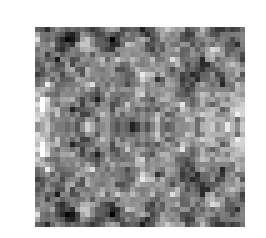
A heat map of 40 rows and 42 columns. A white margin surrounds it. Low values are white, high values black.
The top and bottom halves mirror each other. The field is mottled with small blotches. The histogram is bell-shaped. Overall the values sit about 50% of the way up the scale. No overall slope runs across the table.
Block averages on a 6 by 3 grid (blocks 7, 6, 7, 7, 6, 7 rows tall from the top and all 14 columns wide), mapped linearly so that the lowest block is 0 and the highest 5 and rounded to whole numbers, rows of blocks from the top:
5 4 4 | 3 2 5 | 2 3 0 | 2 3 0 | 3 2 5 | 5 4 4
